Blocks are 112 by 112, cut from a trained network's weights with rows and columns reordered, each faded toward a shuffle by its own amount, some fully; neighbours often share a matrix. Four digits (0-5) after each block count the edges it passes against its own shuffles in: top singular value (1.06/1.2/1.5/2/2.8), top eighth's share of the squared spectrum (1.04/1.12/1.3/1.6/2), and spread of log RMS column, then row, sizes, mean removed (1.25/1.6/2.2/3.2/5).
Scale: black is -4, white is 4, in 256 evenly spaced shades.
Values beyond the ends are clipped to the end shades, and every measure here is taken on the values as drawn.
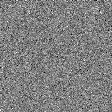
3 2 0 1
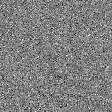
3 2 0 1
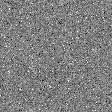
2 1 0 0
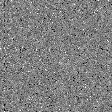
2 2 1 0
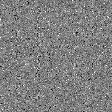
3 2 1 1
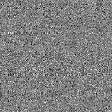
4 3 1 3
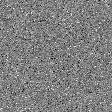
0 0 0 0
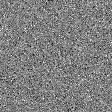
0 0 0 0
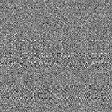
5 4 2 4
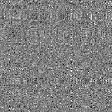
4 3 2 2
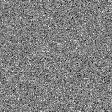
2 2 0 1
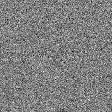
3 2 0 1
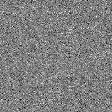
4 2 0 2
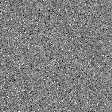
0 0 0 0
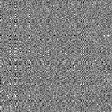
5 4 3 3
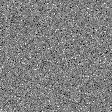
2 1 0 0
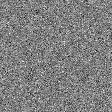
1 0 0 0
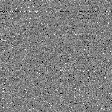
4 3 1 1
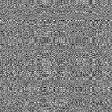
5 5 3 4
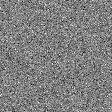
0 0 0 0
